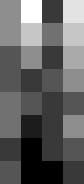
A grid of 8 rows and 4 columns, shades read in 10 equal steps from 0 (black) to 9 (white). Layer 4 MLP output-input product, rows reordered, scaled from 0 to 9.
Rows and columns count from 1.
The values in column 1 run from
2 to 5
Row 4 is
3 2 3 5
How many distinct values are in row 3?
4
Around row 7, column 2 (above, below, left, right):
1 0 2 2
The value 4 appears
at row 2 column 3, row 5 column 1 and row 6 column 1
